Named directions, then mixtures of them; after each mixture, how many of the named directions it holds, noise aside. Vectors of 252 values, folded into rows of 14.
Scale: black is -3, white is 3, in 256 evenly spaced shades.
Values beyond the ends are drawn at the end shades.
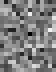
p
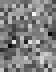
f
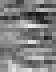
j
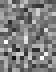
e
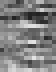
one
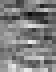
one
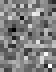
three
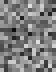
two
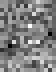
two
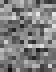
three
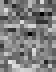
two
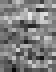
two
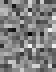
one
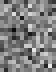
two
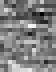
two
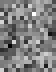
one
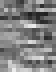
one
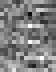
three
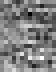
three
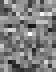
two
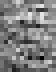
two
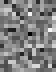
one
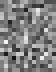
one
